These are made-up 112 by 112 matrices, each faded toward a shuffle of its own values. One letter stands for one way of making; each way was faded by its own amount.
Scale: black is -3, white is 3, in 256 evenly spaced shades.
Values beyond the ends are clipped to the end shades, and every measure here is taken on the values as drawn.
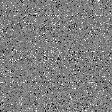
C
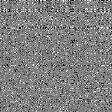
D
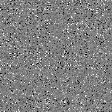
C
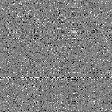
D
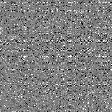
D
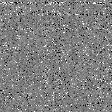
C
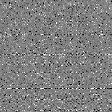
D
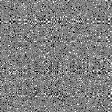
D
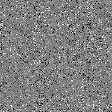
C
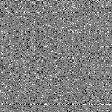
D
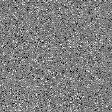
C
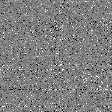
C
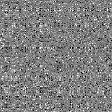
D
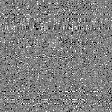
D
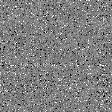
C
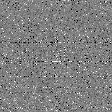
C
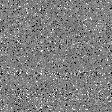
C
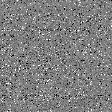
C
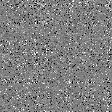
C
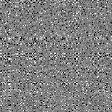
D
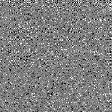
D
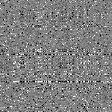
D
